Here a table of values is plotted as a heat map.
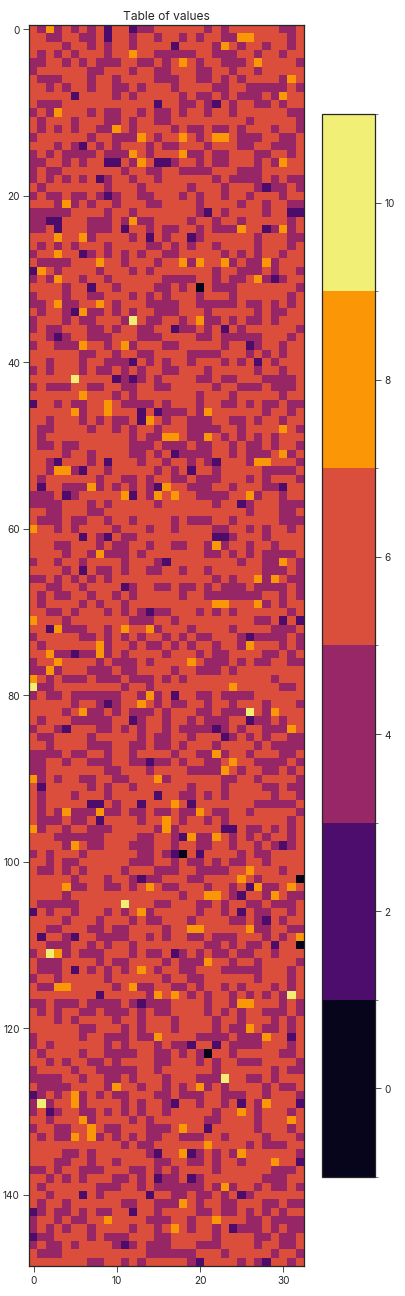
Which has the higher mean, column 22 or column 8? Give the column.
8
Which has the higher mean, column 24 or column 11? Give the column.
11
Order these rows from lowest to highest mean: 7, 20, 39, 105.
20, 7, 105, 39
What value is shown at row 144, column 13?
6
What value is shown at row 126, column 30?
6
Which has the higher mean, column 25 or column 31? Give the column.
25
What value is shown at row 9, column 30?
4
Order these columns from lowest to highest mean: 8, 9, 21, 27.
9, 21, 27, 8
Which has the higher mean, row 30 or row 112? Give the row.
112
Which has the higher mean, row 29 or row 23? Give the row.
29
